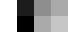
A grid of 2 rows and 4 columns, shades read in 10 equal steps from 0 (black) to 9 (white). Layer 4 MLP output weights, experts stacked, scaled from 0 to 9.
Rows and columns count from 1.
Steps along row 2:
down up up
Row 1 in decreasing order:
9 6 5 1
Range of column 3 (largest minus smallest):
1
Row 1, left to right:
9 1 5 6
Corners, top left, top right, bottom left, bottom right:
9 6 9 7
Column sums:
18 1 11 13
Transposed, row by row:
9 9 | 1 0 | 5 6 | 6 7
